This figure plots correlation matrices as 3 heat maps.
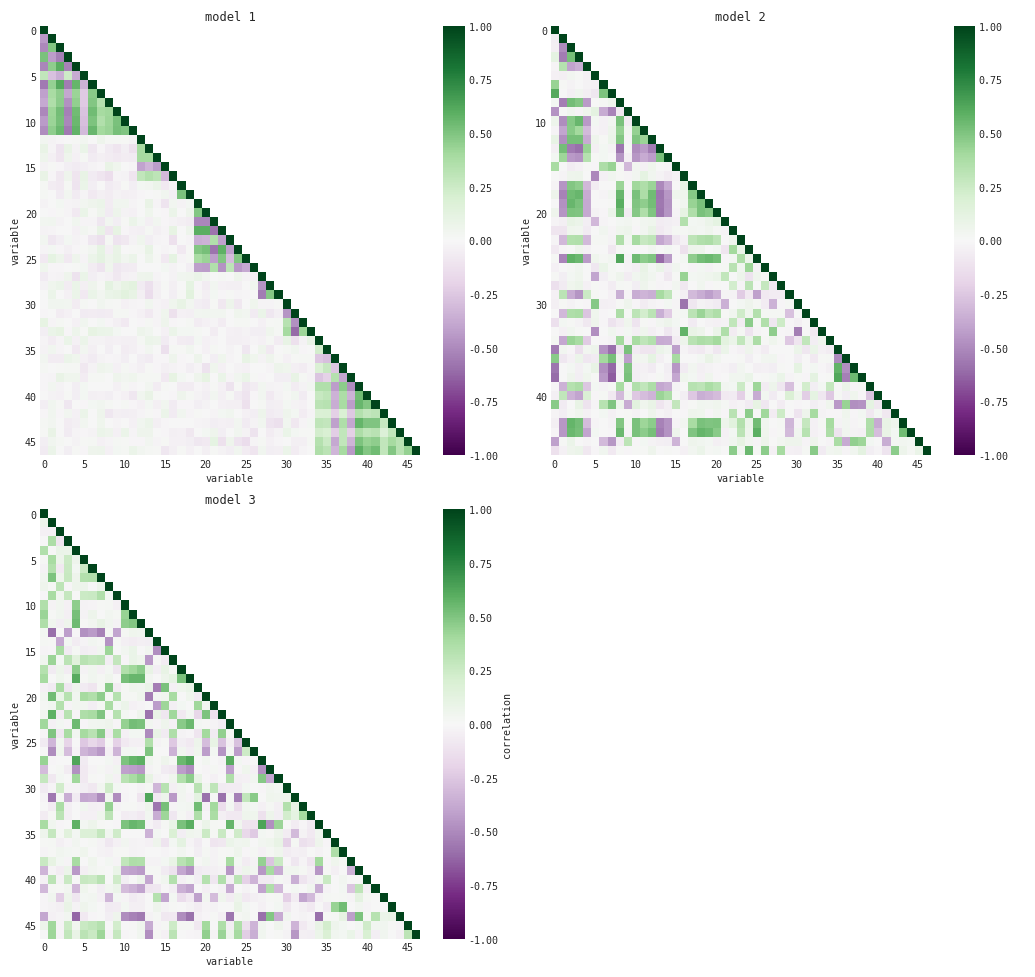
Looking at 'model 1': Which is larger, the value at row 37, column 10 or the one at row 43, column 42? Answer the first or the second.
the second
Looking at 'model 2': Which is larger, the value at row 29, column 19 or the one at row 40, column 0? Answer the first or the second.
the second
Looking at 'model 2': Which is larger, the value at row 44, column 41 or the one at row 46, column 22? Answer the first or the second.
the second
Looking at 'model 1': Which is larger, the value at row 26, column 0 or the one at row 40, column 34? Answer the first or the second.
the second
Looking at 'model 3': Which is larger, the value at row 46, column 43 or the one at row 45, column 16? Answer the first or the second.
the second
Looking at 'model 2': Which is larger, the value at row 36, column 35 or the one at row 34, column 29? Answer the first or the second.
the second
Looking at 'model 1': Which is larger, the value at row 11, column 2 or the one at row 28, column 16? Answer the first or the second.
the first
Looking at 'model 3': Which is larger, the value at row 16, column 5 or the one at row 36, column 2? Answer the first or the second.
the first
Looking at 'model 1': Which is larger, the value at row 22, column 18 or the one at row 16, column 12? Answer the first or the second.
the second
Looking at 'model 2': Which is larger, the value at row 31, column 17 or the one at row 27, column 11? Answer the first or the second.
the first
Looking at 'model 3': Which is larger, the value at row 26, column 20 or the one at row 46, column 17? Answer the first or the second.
the second
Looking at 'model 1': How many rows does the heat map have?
47
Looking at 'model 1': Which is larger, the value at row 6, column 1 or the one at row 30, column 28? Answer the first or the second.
the first
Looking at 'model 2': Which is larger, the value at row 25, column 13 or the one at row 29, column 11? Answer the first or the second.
the second
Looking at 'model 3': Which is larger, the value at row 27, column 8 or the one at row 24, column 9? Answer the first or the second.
the second
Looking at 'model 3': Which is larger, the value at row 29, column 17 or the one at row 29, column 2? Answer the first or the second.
the first
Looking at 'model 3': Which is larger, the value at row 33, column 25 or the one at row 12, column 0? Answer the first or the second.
the second
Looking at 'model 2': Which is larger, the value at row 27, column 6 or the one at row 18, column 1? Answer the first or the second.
the first
